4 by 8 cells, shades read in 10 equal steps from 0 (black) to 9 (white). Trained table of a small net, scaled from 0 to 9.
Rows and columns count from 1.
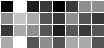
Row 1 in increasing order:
0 0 1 2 2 5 5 9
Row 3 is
2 6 5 3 1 3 2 3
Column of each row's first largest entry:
2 2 2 2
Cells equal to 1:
2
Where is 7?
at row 2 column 2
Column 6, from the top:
2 5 3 6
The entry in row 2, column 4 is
3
